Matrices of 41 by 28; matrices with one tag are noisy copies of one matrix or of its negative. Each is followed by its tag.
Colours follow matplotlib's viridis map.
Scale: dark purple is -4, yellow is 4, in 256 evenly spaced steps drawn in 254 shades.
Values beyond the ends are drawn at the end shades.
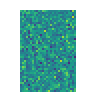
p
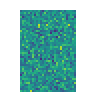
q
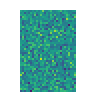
q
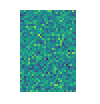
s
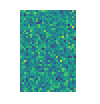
p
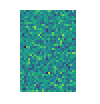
s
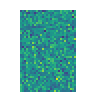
p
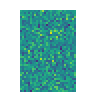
q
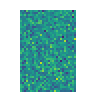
p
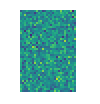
p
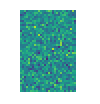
s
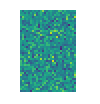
q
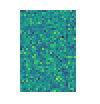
p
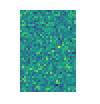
s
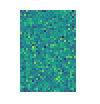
p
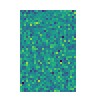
p
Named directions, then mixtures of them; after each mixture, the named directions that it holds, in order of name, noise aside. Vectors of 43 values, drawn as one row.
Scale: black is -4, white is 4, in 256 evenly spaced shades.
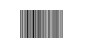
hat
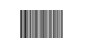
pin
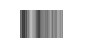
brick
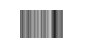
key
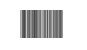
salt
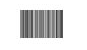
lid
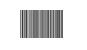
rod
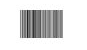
hat, salt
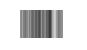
key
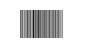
hat, lid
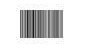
hat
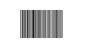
hat, salt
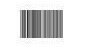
hat, salt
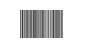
hat, key, rod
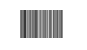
pin, salt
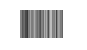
brick, hat, lid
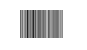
hat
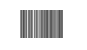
hat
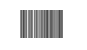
hat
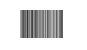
lid, salt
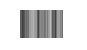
brick, key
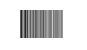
hat, pin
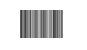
key, pin
